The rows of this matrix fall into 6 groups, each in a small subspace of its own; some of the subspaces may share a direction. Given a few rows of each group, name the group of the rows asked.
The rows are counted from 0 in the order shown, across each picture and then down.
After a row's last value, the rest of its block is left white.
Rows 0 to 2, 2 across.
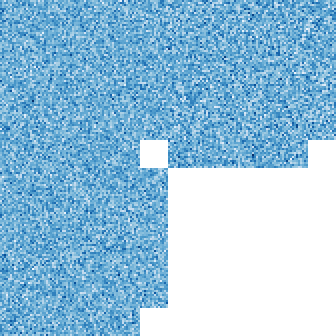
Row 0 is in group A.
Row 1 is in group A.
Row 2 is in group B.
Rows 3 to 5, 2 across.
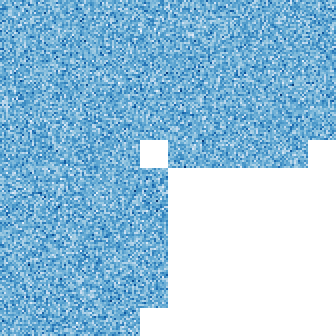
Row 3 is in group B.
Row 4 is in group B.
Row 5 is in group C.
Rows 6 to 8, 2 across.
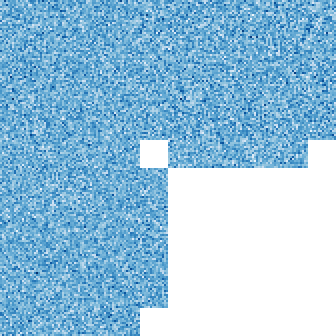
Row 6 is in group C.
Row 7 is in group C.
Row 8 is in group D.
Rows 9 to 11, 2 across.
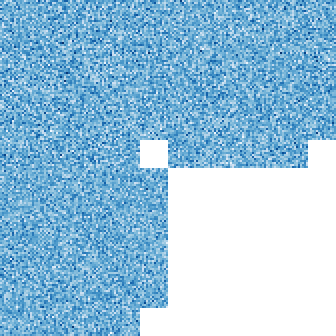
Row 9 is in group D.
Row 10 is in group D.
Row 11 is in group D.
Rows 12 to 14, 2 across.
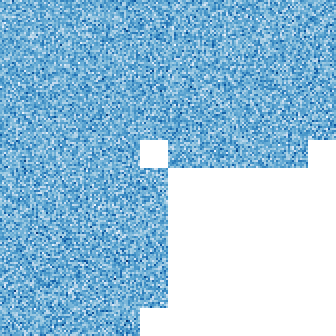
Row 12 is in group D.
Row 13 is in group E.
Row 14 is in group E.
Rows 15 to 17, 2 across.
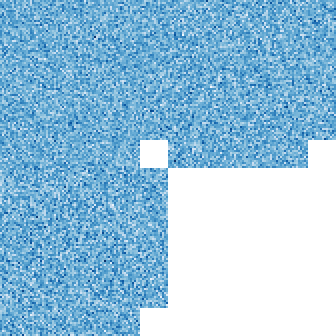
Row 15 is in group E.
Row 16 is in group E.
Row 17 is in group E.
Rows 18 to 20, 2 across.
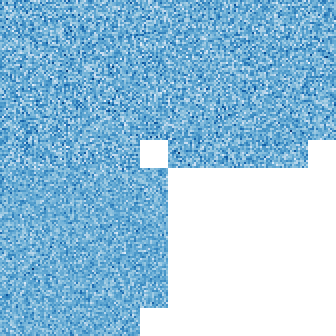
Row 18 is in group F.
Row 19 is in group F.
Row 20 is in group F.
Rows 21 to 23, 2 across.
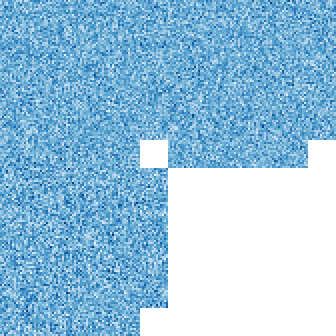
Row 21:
F
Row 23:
F
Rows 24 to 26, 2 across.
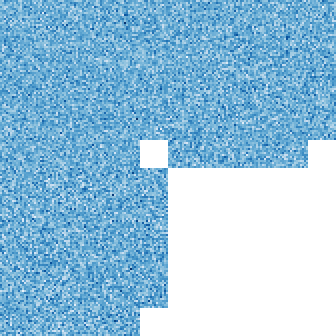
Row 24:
E
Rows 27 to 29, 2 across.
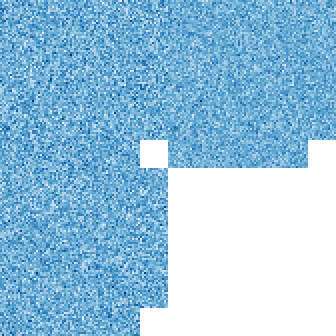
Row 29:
D
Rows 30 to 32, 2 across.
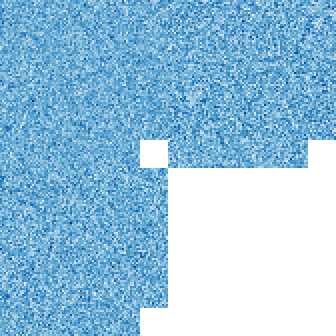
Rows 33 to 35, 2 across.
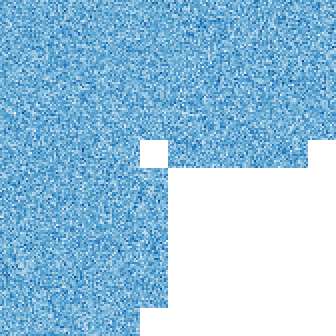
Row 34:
B
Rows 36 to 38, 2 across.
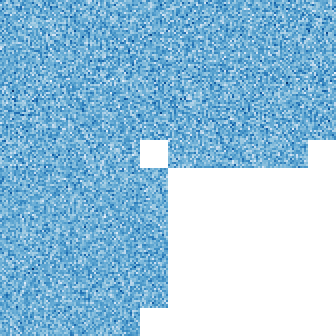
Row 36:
B
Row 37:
B
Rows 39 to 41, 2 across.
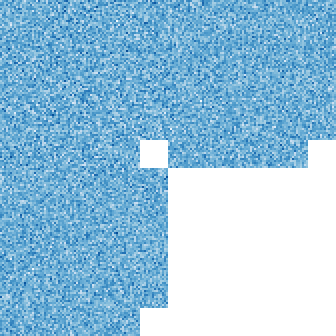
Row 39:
D
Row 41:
F
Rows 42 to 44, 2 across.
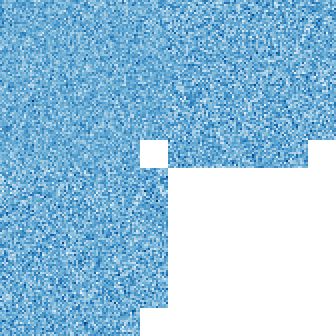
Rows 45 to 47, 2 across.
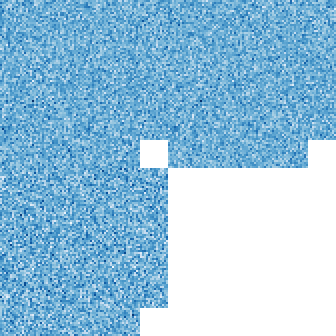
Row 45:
E
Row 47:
B
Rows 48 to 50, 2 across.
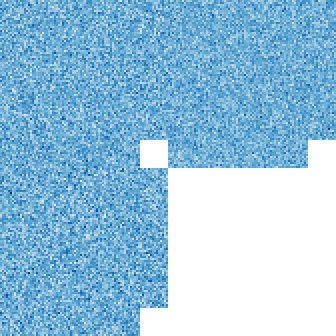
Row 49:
D
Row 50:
D
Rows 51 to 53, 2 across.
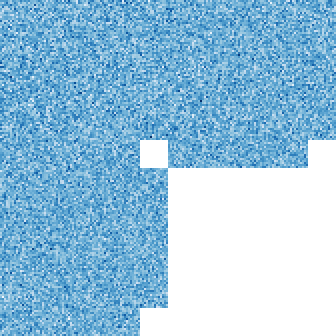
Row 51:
F
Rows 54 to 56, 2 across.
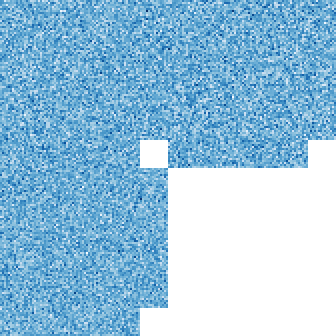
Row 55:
C
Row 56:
B
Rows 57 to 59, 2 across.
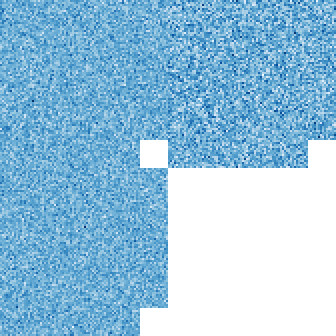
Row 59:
D
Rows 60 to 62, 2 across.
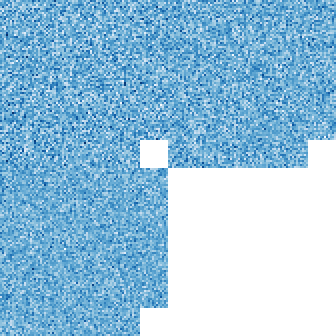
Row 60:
E
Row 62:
D
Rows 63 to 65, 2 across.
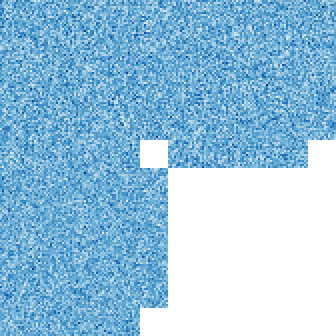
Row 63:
F
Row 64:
F
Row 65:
F
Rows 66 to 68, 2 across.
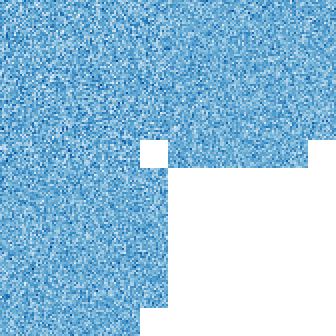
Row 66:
E
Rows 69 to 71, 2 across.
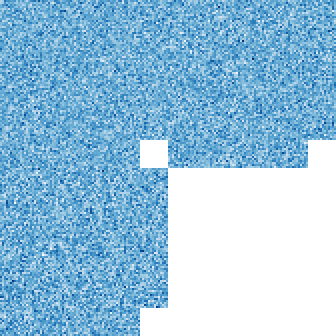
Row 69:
C
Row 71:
E
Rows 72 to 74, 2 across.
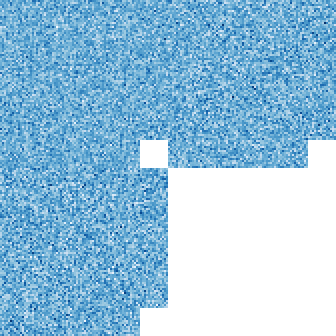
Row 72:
E
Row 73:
C
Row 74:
F
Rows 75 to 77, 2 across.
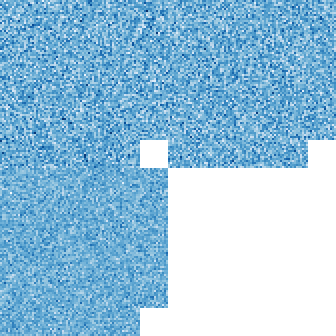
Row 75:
C
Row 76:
E
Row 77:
D
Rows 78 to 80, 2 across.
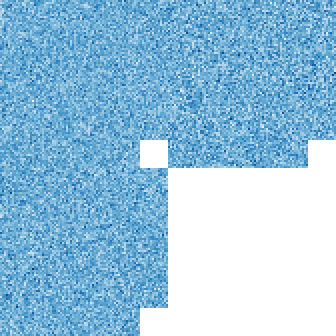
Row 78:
E
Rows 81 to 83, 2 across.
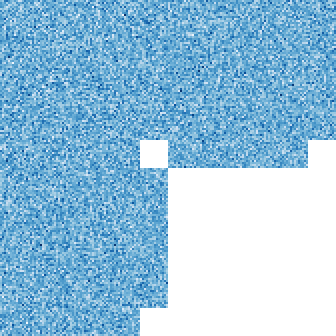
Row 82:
B
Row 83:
E
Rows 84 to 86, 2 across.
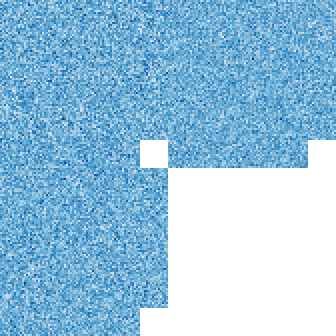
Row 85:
D
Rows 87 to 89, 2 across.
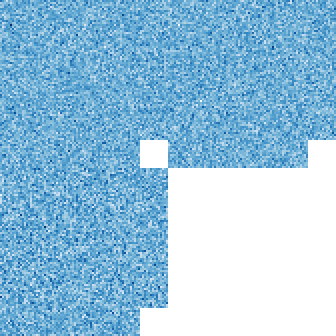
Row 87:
D
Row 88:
D
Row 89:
E
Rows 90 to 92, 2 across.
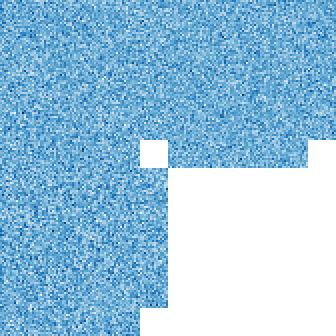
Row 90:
D
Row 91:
D
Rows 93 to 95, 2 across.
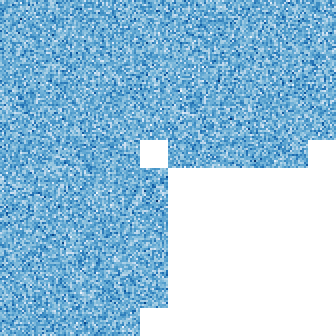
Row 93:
C
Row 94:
B
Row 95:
C
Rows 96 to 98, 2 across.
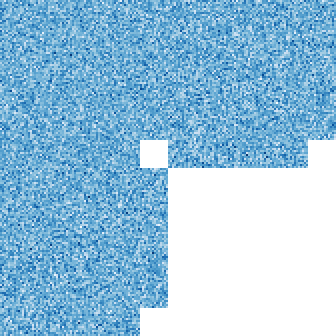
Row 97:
F
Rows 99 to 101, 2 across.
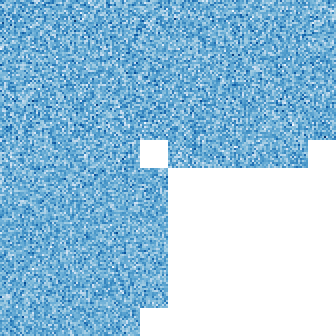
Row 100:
F
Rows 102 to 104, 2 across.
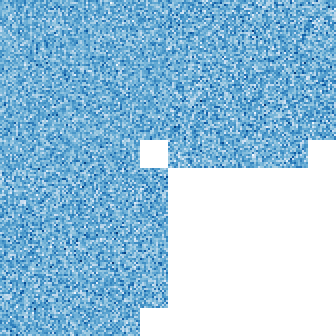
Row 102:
E
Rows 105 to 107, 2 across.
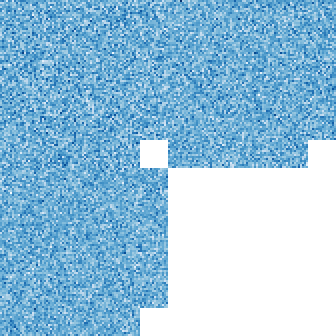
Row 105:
D
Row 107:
D
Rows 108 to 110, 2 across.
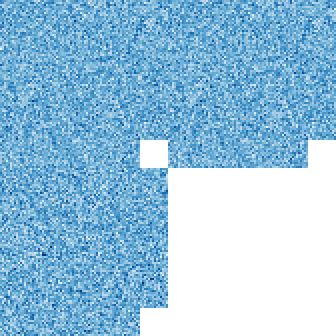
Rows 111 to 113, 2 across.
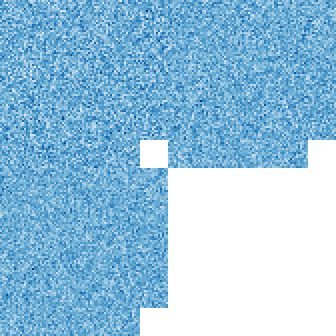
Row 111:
C
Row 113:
B
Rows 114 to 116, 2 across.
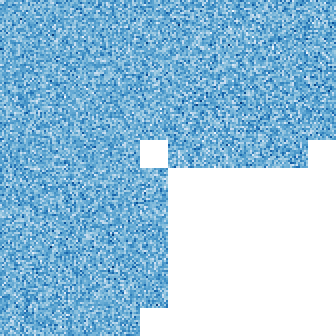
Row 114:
C
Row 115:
D
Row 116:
F
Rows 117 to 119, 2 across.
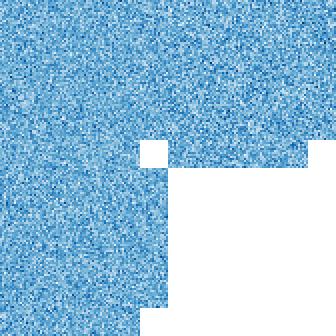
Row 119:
E
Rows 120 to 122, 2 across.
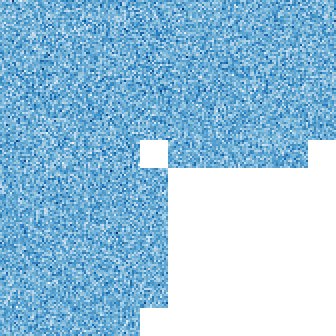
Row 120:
D
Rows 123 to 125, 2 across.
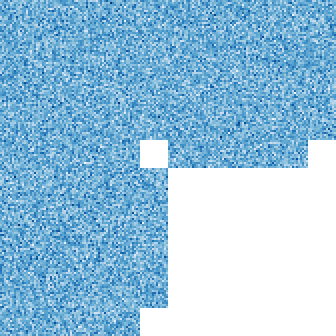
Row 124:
E
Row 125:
F
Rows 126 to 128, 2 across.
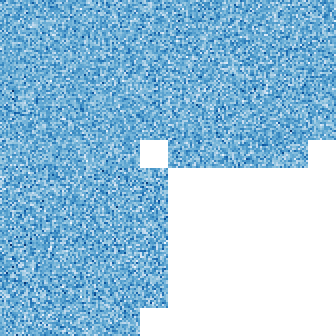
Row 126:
B
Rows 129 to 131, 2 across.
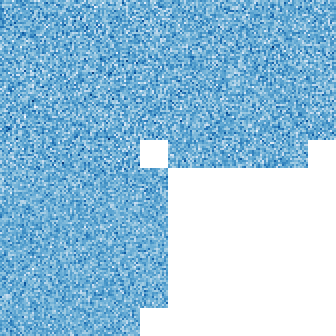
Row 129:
D
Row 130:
D
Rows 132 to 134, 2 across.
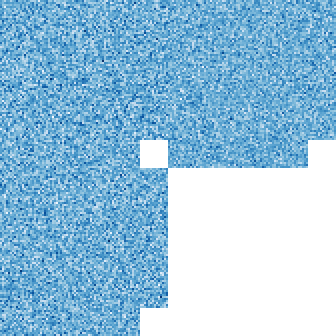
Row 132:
E
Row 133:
C
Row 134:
E
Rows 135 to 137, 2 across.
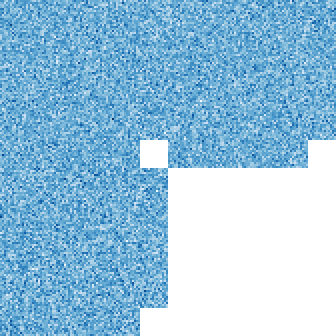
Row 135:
D
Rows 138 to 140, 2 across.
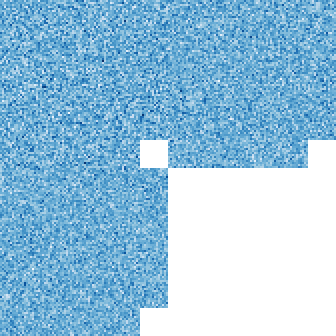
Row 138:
E
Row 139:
B
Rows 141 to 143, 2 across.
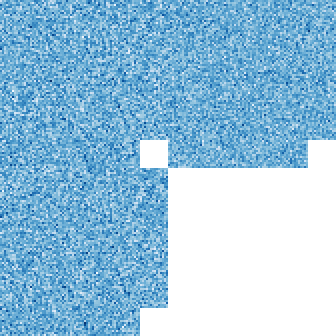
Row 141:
B
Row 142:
B
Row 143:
C
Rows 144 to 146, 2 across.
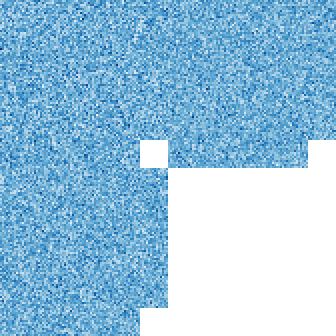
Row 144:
B
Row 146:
C
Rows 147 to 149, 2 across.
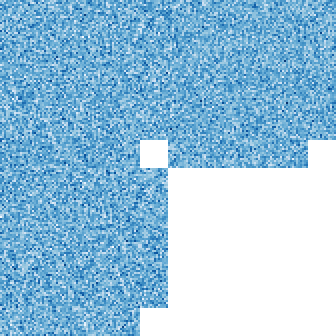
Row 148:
E
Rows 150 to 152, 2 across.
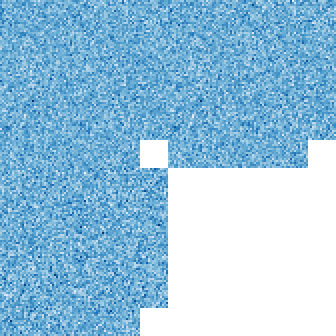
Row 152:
F
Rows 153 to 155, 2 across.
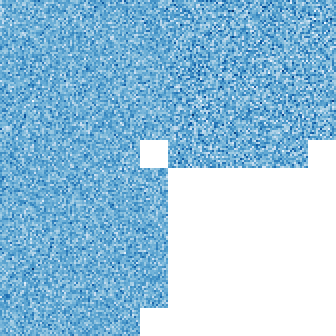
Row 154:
C
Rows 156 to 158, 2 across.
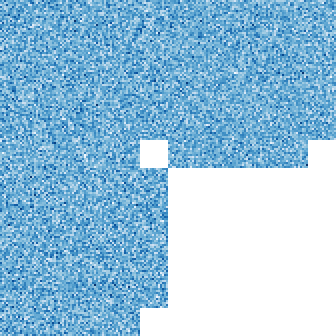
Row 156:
C
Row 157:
D
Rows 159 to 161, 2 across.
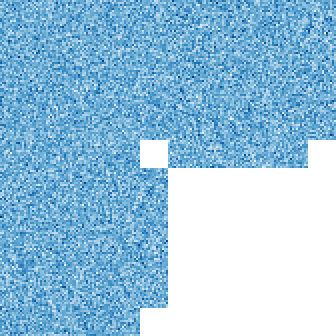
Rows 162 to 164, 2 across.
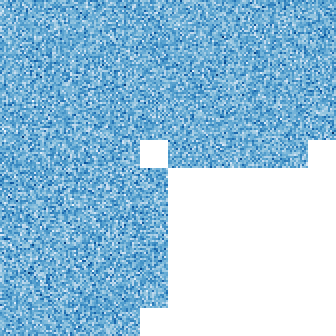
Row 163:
D
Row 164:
F
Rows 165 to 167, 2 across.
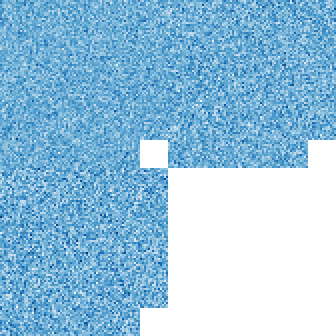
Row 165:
E
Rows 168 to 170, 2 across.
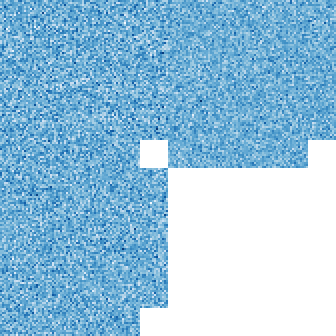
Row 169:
C
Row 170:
B
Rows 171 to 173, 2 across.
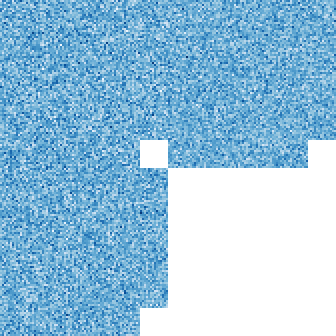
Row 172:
F
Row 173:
F
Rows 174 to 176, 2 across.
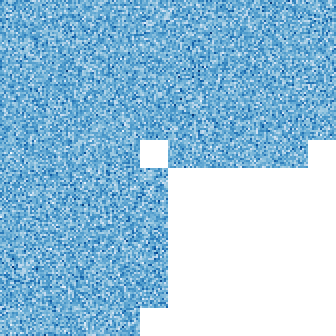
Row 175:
C
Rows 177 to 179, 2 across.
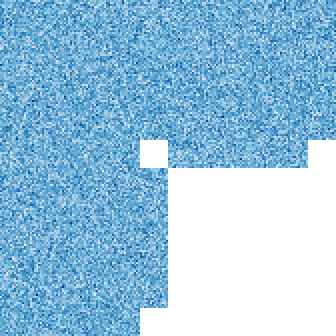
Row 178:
D
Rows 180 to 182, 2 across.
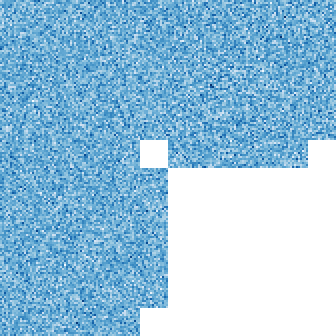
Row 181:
E
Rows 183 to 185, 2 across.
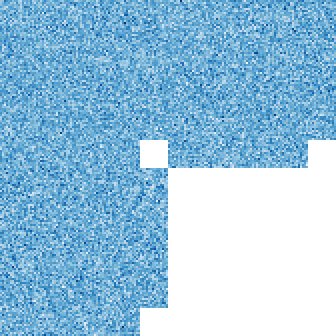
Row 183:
E
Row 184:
D
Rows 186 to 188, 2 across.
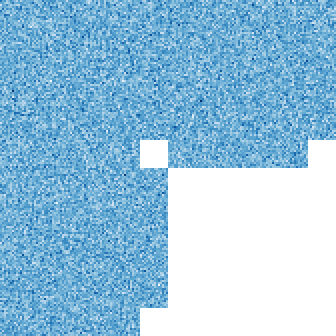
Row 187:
F
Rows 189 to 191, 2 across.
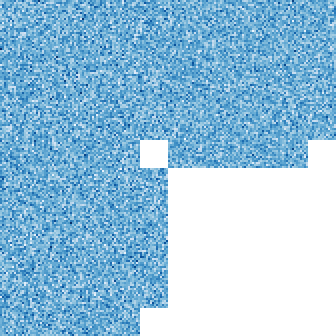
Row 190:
E
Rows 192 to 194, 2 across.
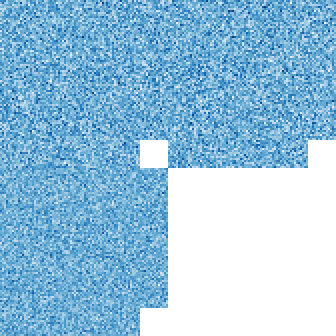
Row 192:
C
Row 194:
E
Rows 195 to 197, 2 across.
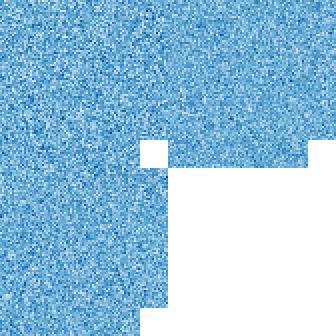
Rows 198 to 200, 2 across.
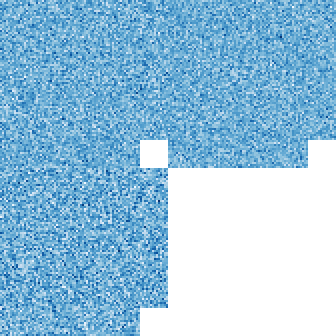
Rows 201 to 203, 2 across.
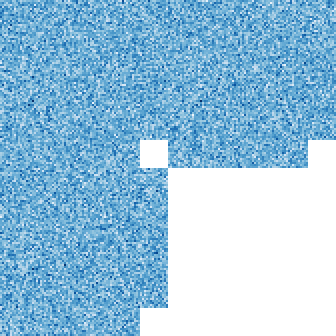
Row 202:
F
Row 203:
C
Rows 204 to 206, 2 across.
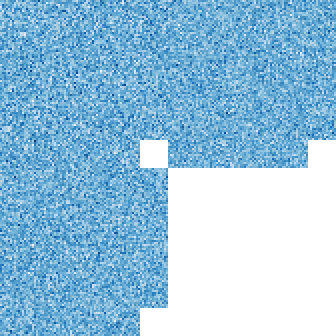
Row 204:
B
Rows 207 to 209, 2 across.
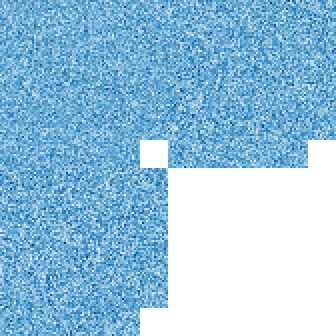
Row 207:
E
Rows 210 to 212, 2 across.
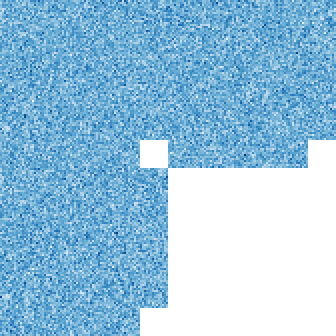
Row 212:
F
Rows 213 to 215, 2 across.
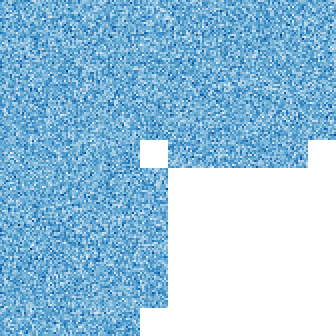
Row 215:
F
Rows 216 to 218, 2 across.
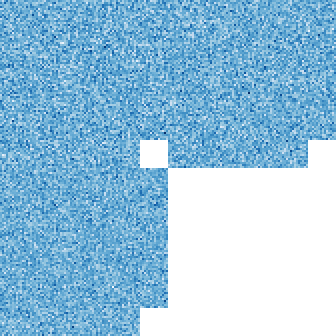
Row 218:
D
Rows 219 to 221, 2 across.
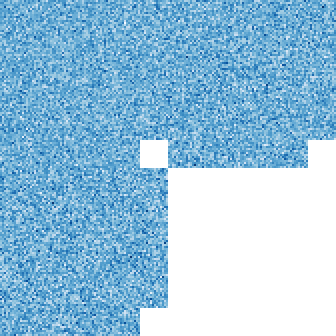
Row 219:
E
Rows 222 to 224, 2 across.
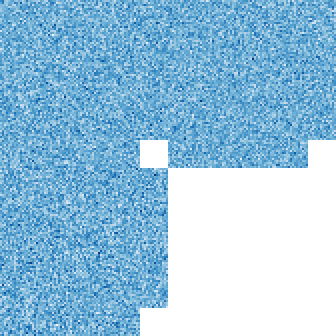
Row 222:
C
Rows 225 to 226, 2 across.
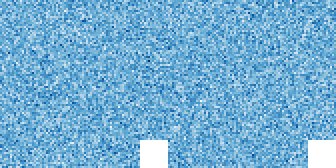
